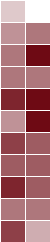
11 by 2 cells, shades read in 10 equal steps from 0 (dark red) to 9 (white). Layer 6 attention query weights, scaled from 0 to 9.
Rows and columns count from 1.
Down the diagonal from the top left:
7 4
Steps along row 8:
same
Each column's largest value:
7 9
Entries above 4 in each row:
2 1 0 0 0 1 0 0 0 0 1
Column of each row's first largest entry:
2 1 1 1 1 1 2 1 2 1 2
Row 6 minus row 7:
3 -3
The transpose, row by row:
7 5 4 4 1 5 2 3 1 4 2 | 9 4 0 4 0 0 3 3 3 4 6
